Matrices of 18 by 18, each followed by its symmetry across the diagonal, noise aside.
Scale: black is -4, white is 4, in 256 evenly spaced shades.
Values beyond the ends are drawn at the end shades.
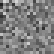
antisymmetric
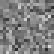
antisymmetric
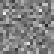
neither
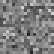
neither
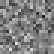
antisymmetric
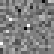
antisymmetric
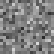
antisymmetric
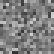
antisymmetric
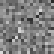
antisymmetric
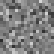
antisymmetric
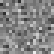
neither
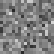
antisymmetric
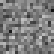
neither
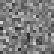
neither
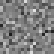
antisymmetric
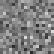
antisymmetric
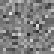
neither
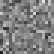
neither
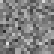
neither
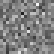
neither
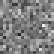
neither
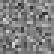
antisymmetric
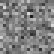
neither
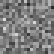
neither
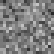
neither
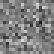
antisymmetric
